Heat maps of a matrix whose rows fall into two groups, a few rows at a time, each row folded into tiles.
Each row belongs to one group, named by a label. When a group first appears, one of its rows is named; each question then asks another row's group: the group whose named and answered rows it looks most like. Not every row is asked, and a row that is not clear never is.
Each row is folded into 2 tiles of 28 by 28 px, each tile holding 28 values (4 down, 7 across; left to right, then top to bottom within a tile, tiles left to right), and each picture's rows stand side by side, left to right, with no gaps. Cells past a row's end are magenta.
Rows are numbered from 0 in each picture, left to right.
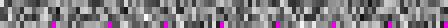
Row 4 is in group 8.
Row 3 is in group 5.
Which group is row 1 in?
8
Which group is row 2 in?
5
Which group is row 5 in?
8
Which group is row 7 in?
5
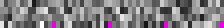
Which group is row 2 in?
5
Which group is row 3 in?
8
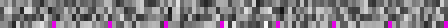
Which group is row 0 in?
8
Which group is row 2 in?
8
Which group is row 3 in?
8
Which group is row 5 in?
8
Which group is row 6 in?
8
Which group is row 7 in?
5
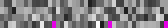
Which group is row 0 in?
5
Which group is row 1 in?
5
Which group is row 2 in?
8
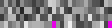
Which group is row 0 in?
8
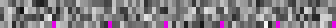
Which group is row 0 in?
8
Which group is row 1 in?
8
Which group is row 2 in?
5
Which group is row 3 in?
5
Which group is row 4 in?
5
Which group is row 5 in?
8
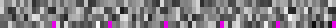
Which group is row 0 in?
5
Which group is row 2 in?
5
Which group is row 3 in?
8
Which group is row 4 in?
5
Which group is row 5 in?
5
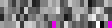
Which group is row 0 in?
8
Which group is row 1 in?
5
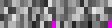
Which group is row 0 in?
5
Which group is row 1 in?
5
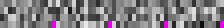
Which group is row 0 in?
5
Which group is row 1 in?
8
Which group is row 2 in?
8
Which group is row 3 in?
5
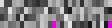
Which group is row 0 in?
8
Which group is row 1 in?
5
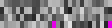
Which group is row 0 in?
8
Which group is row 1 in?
5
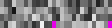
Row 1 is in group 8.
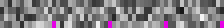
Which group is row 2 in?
8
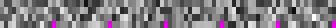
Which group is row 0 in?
5
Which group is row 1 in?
8
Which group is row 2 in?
5
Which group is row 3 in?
8
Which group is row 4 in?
8
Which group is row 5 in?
5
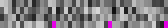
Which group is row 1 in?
8
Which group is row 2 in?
8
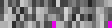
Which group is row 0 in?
8
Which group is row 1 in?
8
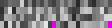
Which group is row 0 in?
8
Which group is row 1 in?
8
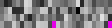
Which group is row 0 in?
8
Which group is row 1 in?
8
